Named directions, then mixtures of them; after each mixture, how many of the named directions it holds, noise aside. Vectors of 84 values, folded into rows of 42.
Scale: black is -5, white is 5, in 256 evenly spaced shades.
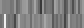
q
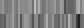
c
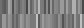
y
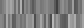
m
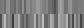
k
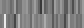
one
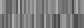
three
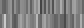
two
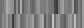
two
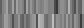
three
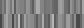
three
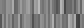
three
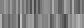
three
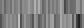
two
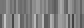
one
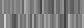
two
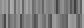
three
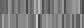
two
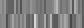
one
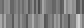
one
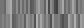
two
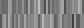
three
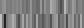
two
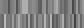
three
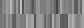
one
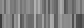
two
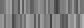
two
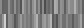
three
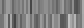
two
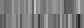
one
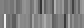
one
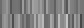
one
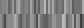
two
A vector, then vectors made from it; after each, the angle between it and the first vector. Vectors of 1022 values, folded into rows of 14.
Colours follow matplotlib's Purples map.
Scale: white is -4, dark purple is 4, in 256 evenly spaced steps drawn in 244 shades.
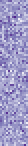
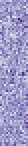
nearly opposite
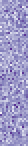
partly opposed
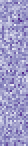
nearly opposite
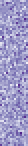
partly opposed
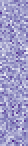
orthogonal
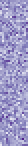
partly aligned
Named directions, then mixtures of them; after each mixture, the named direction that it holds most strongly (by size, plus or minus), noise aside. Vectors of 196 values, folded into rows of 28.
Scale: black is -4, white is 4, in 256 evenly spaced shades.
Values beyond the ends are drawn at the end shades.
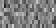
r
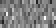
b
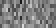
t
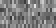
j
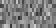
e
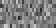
e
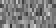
e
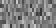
e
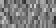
r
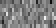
b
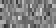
e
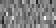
b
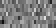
e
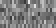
j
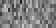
t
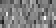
b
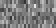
j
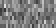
j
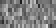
b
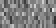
r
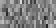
b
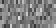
e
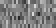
j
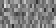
r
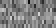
j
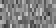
e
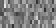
r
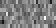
b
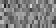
r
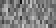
t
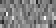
b
